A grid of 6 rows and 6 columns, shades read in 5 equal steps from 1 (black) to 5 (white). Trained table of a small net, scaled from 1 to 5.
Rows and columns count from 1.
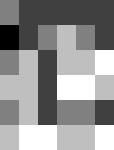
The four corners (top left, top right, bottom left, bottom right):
3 2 4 5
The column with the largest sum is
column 4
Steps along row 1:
down same same same same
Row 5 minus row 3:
0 0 0 -1 -1 -3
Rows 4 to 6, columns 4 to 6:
5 5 4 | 3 3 2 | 4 4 5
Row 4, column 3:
2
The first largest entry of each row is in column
1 4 6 4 2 2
